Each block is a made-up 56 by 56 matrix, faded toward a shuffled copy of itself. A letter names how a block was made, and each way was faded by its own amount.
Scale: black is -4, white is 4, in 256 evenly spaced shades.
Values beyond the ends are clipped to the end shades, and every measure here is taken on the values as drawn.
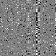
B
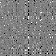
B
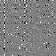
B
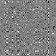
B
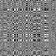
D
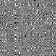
B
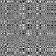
D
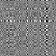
D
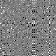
B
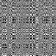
D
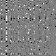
B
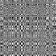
D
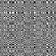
D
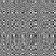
D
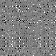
B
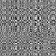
D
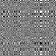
D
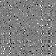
B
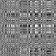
D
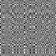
D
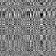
D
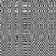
D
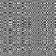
D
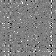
B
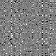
B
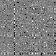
B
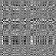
D
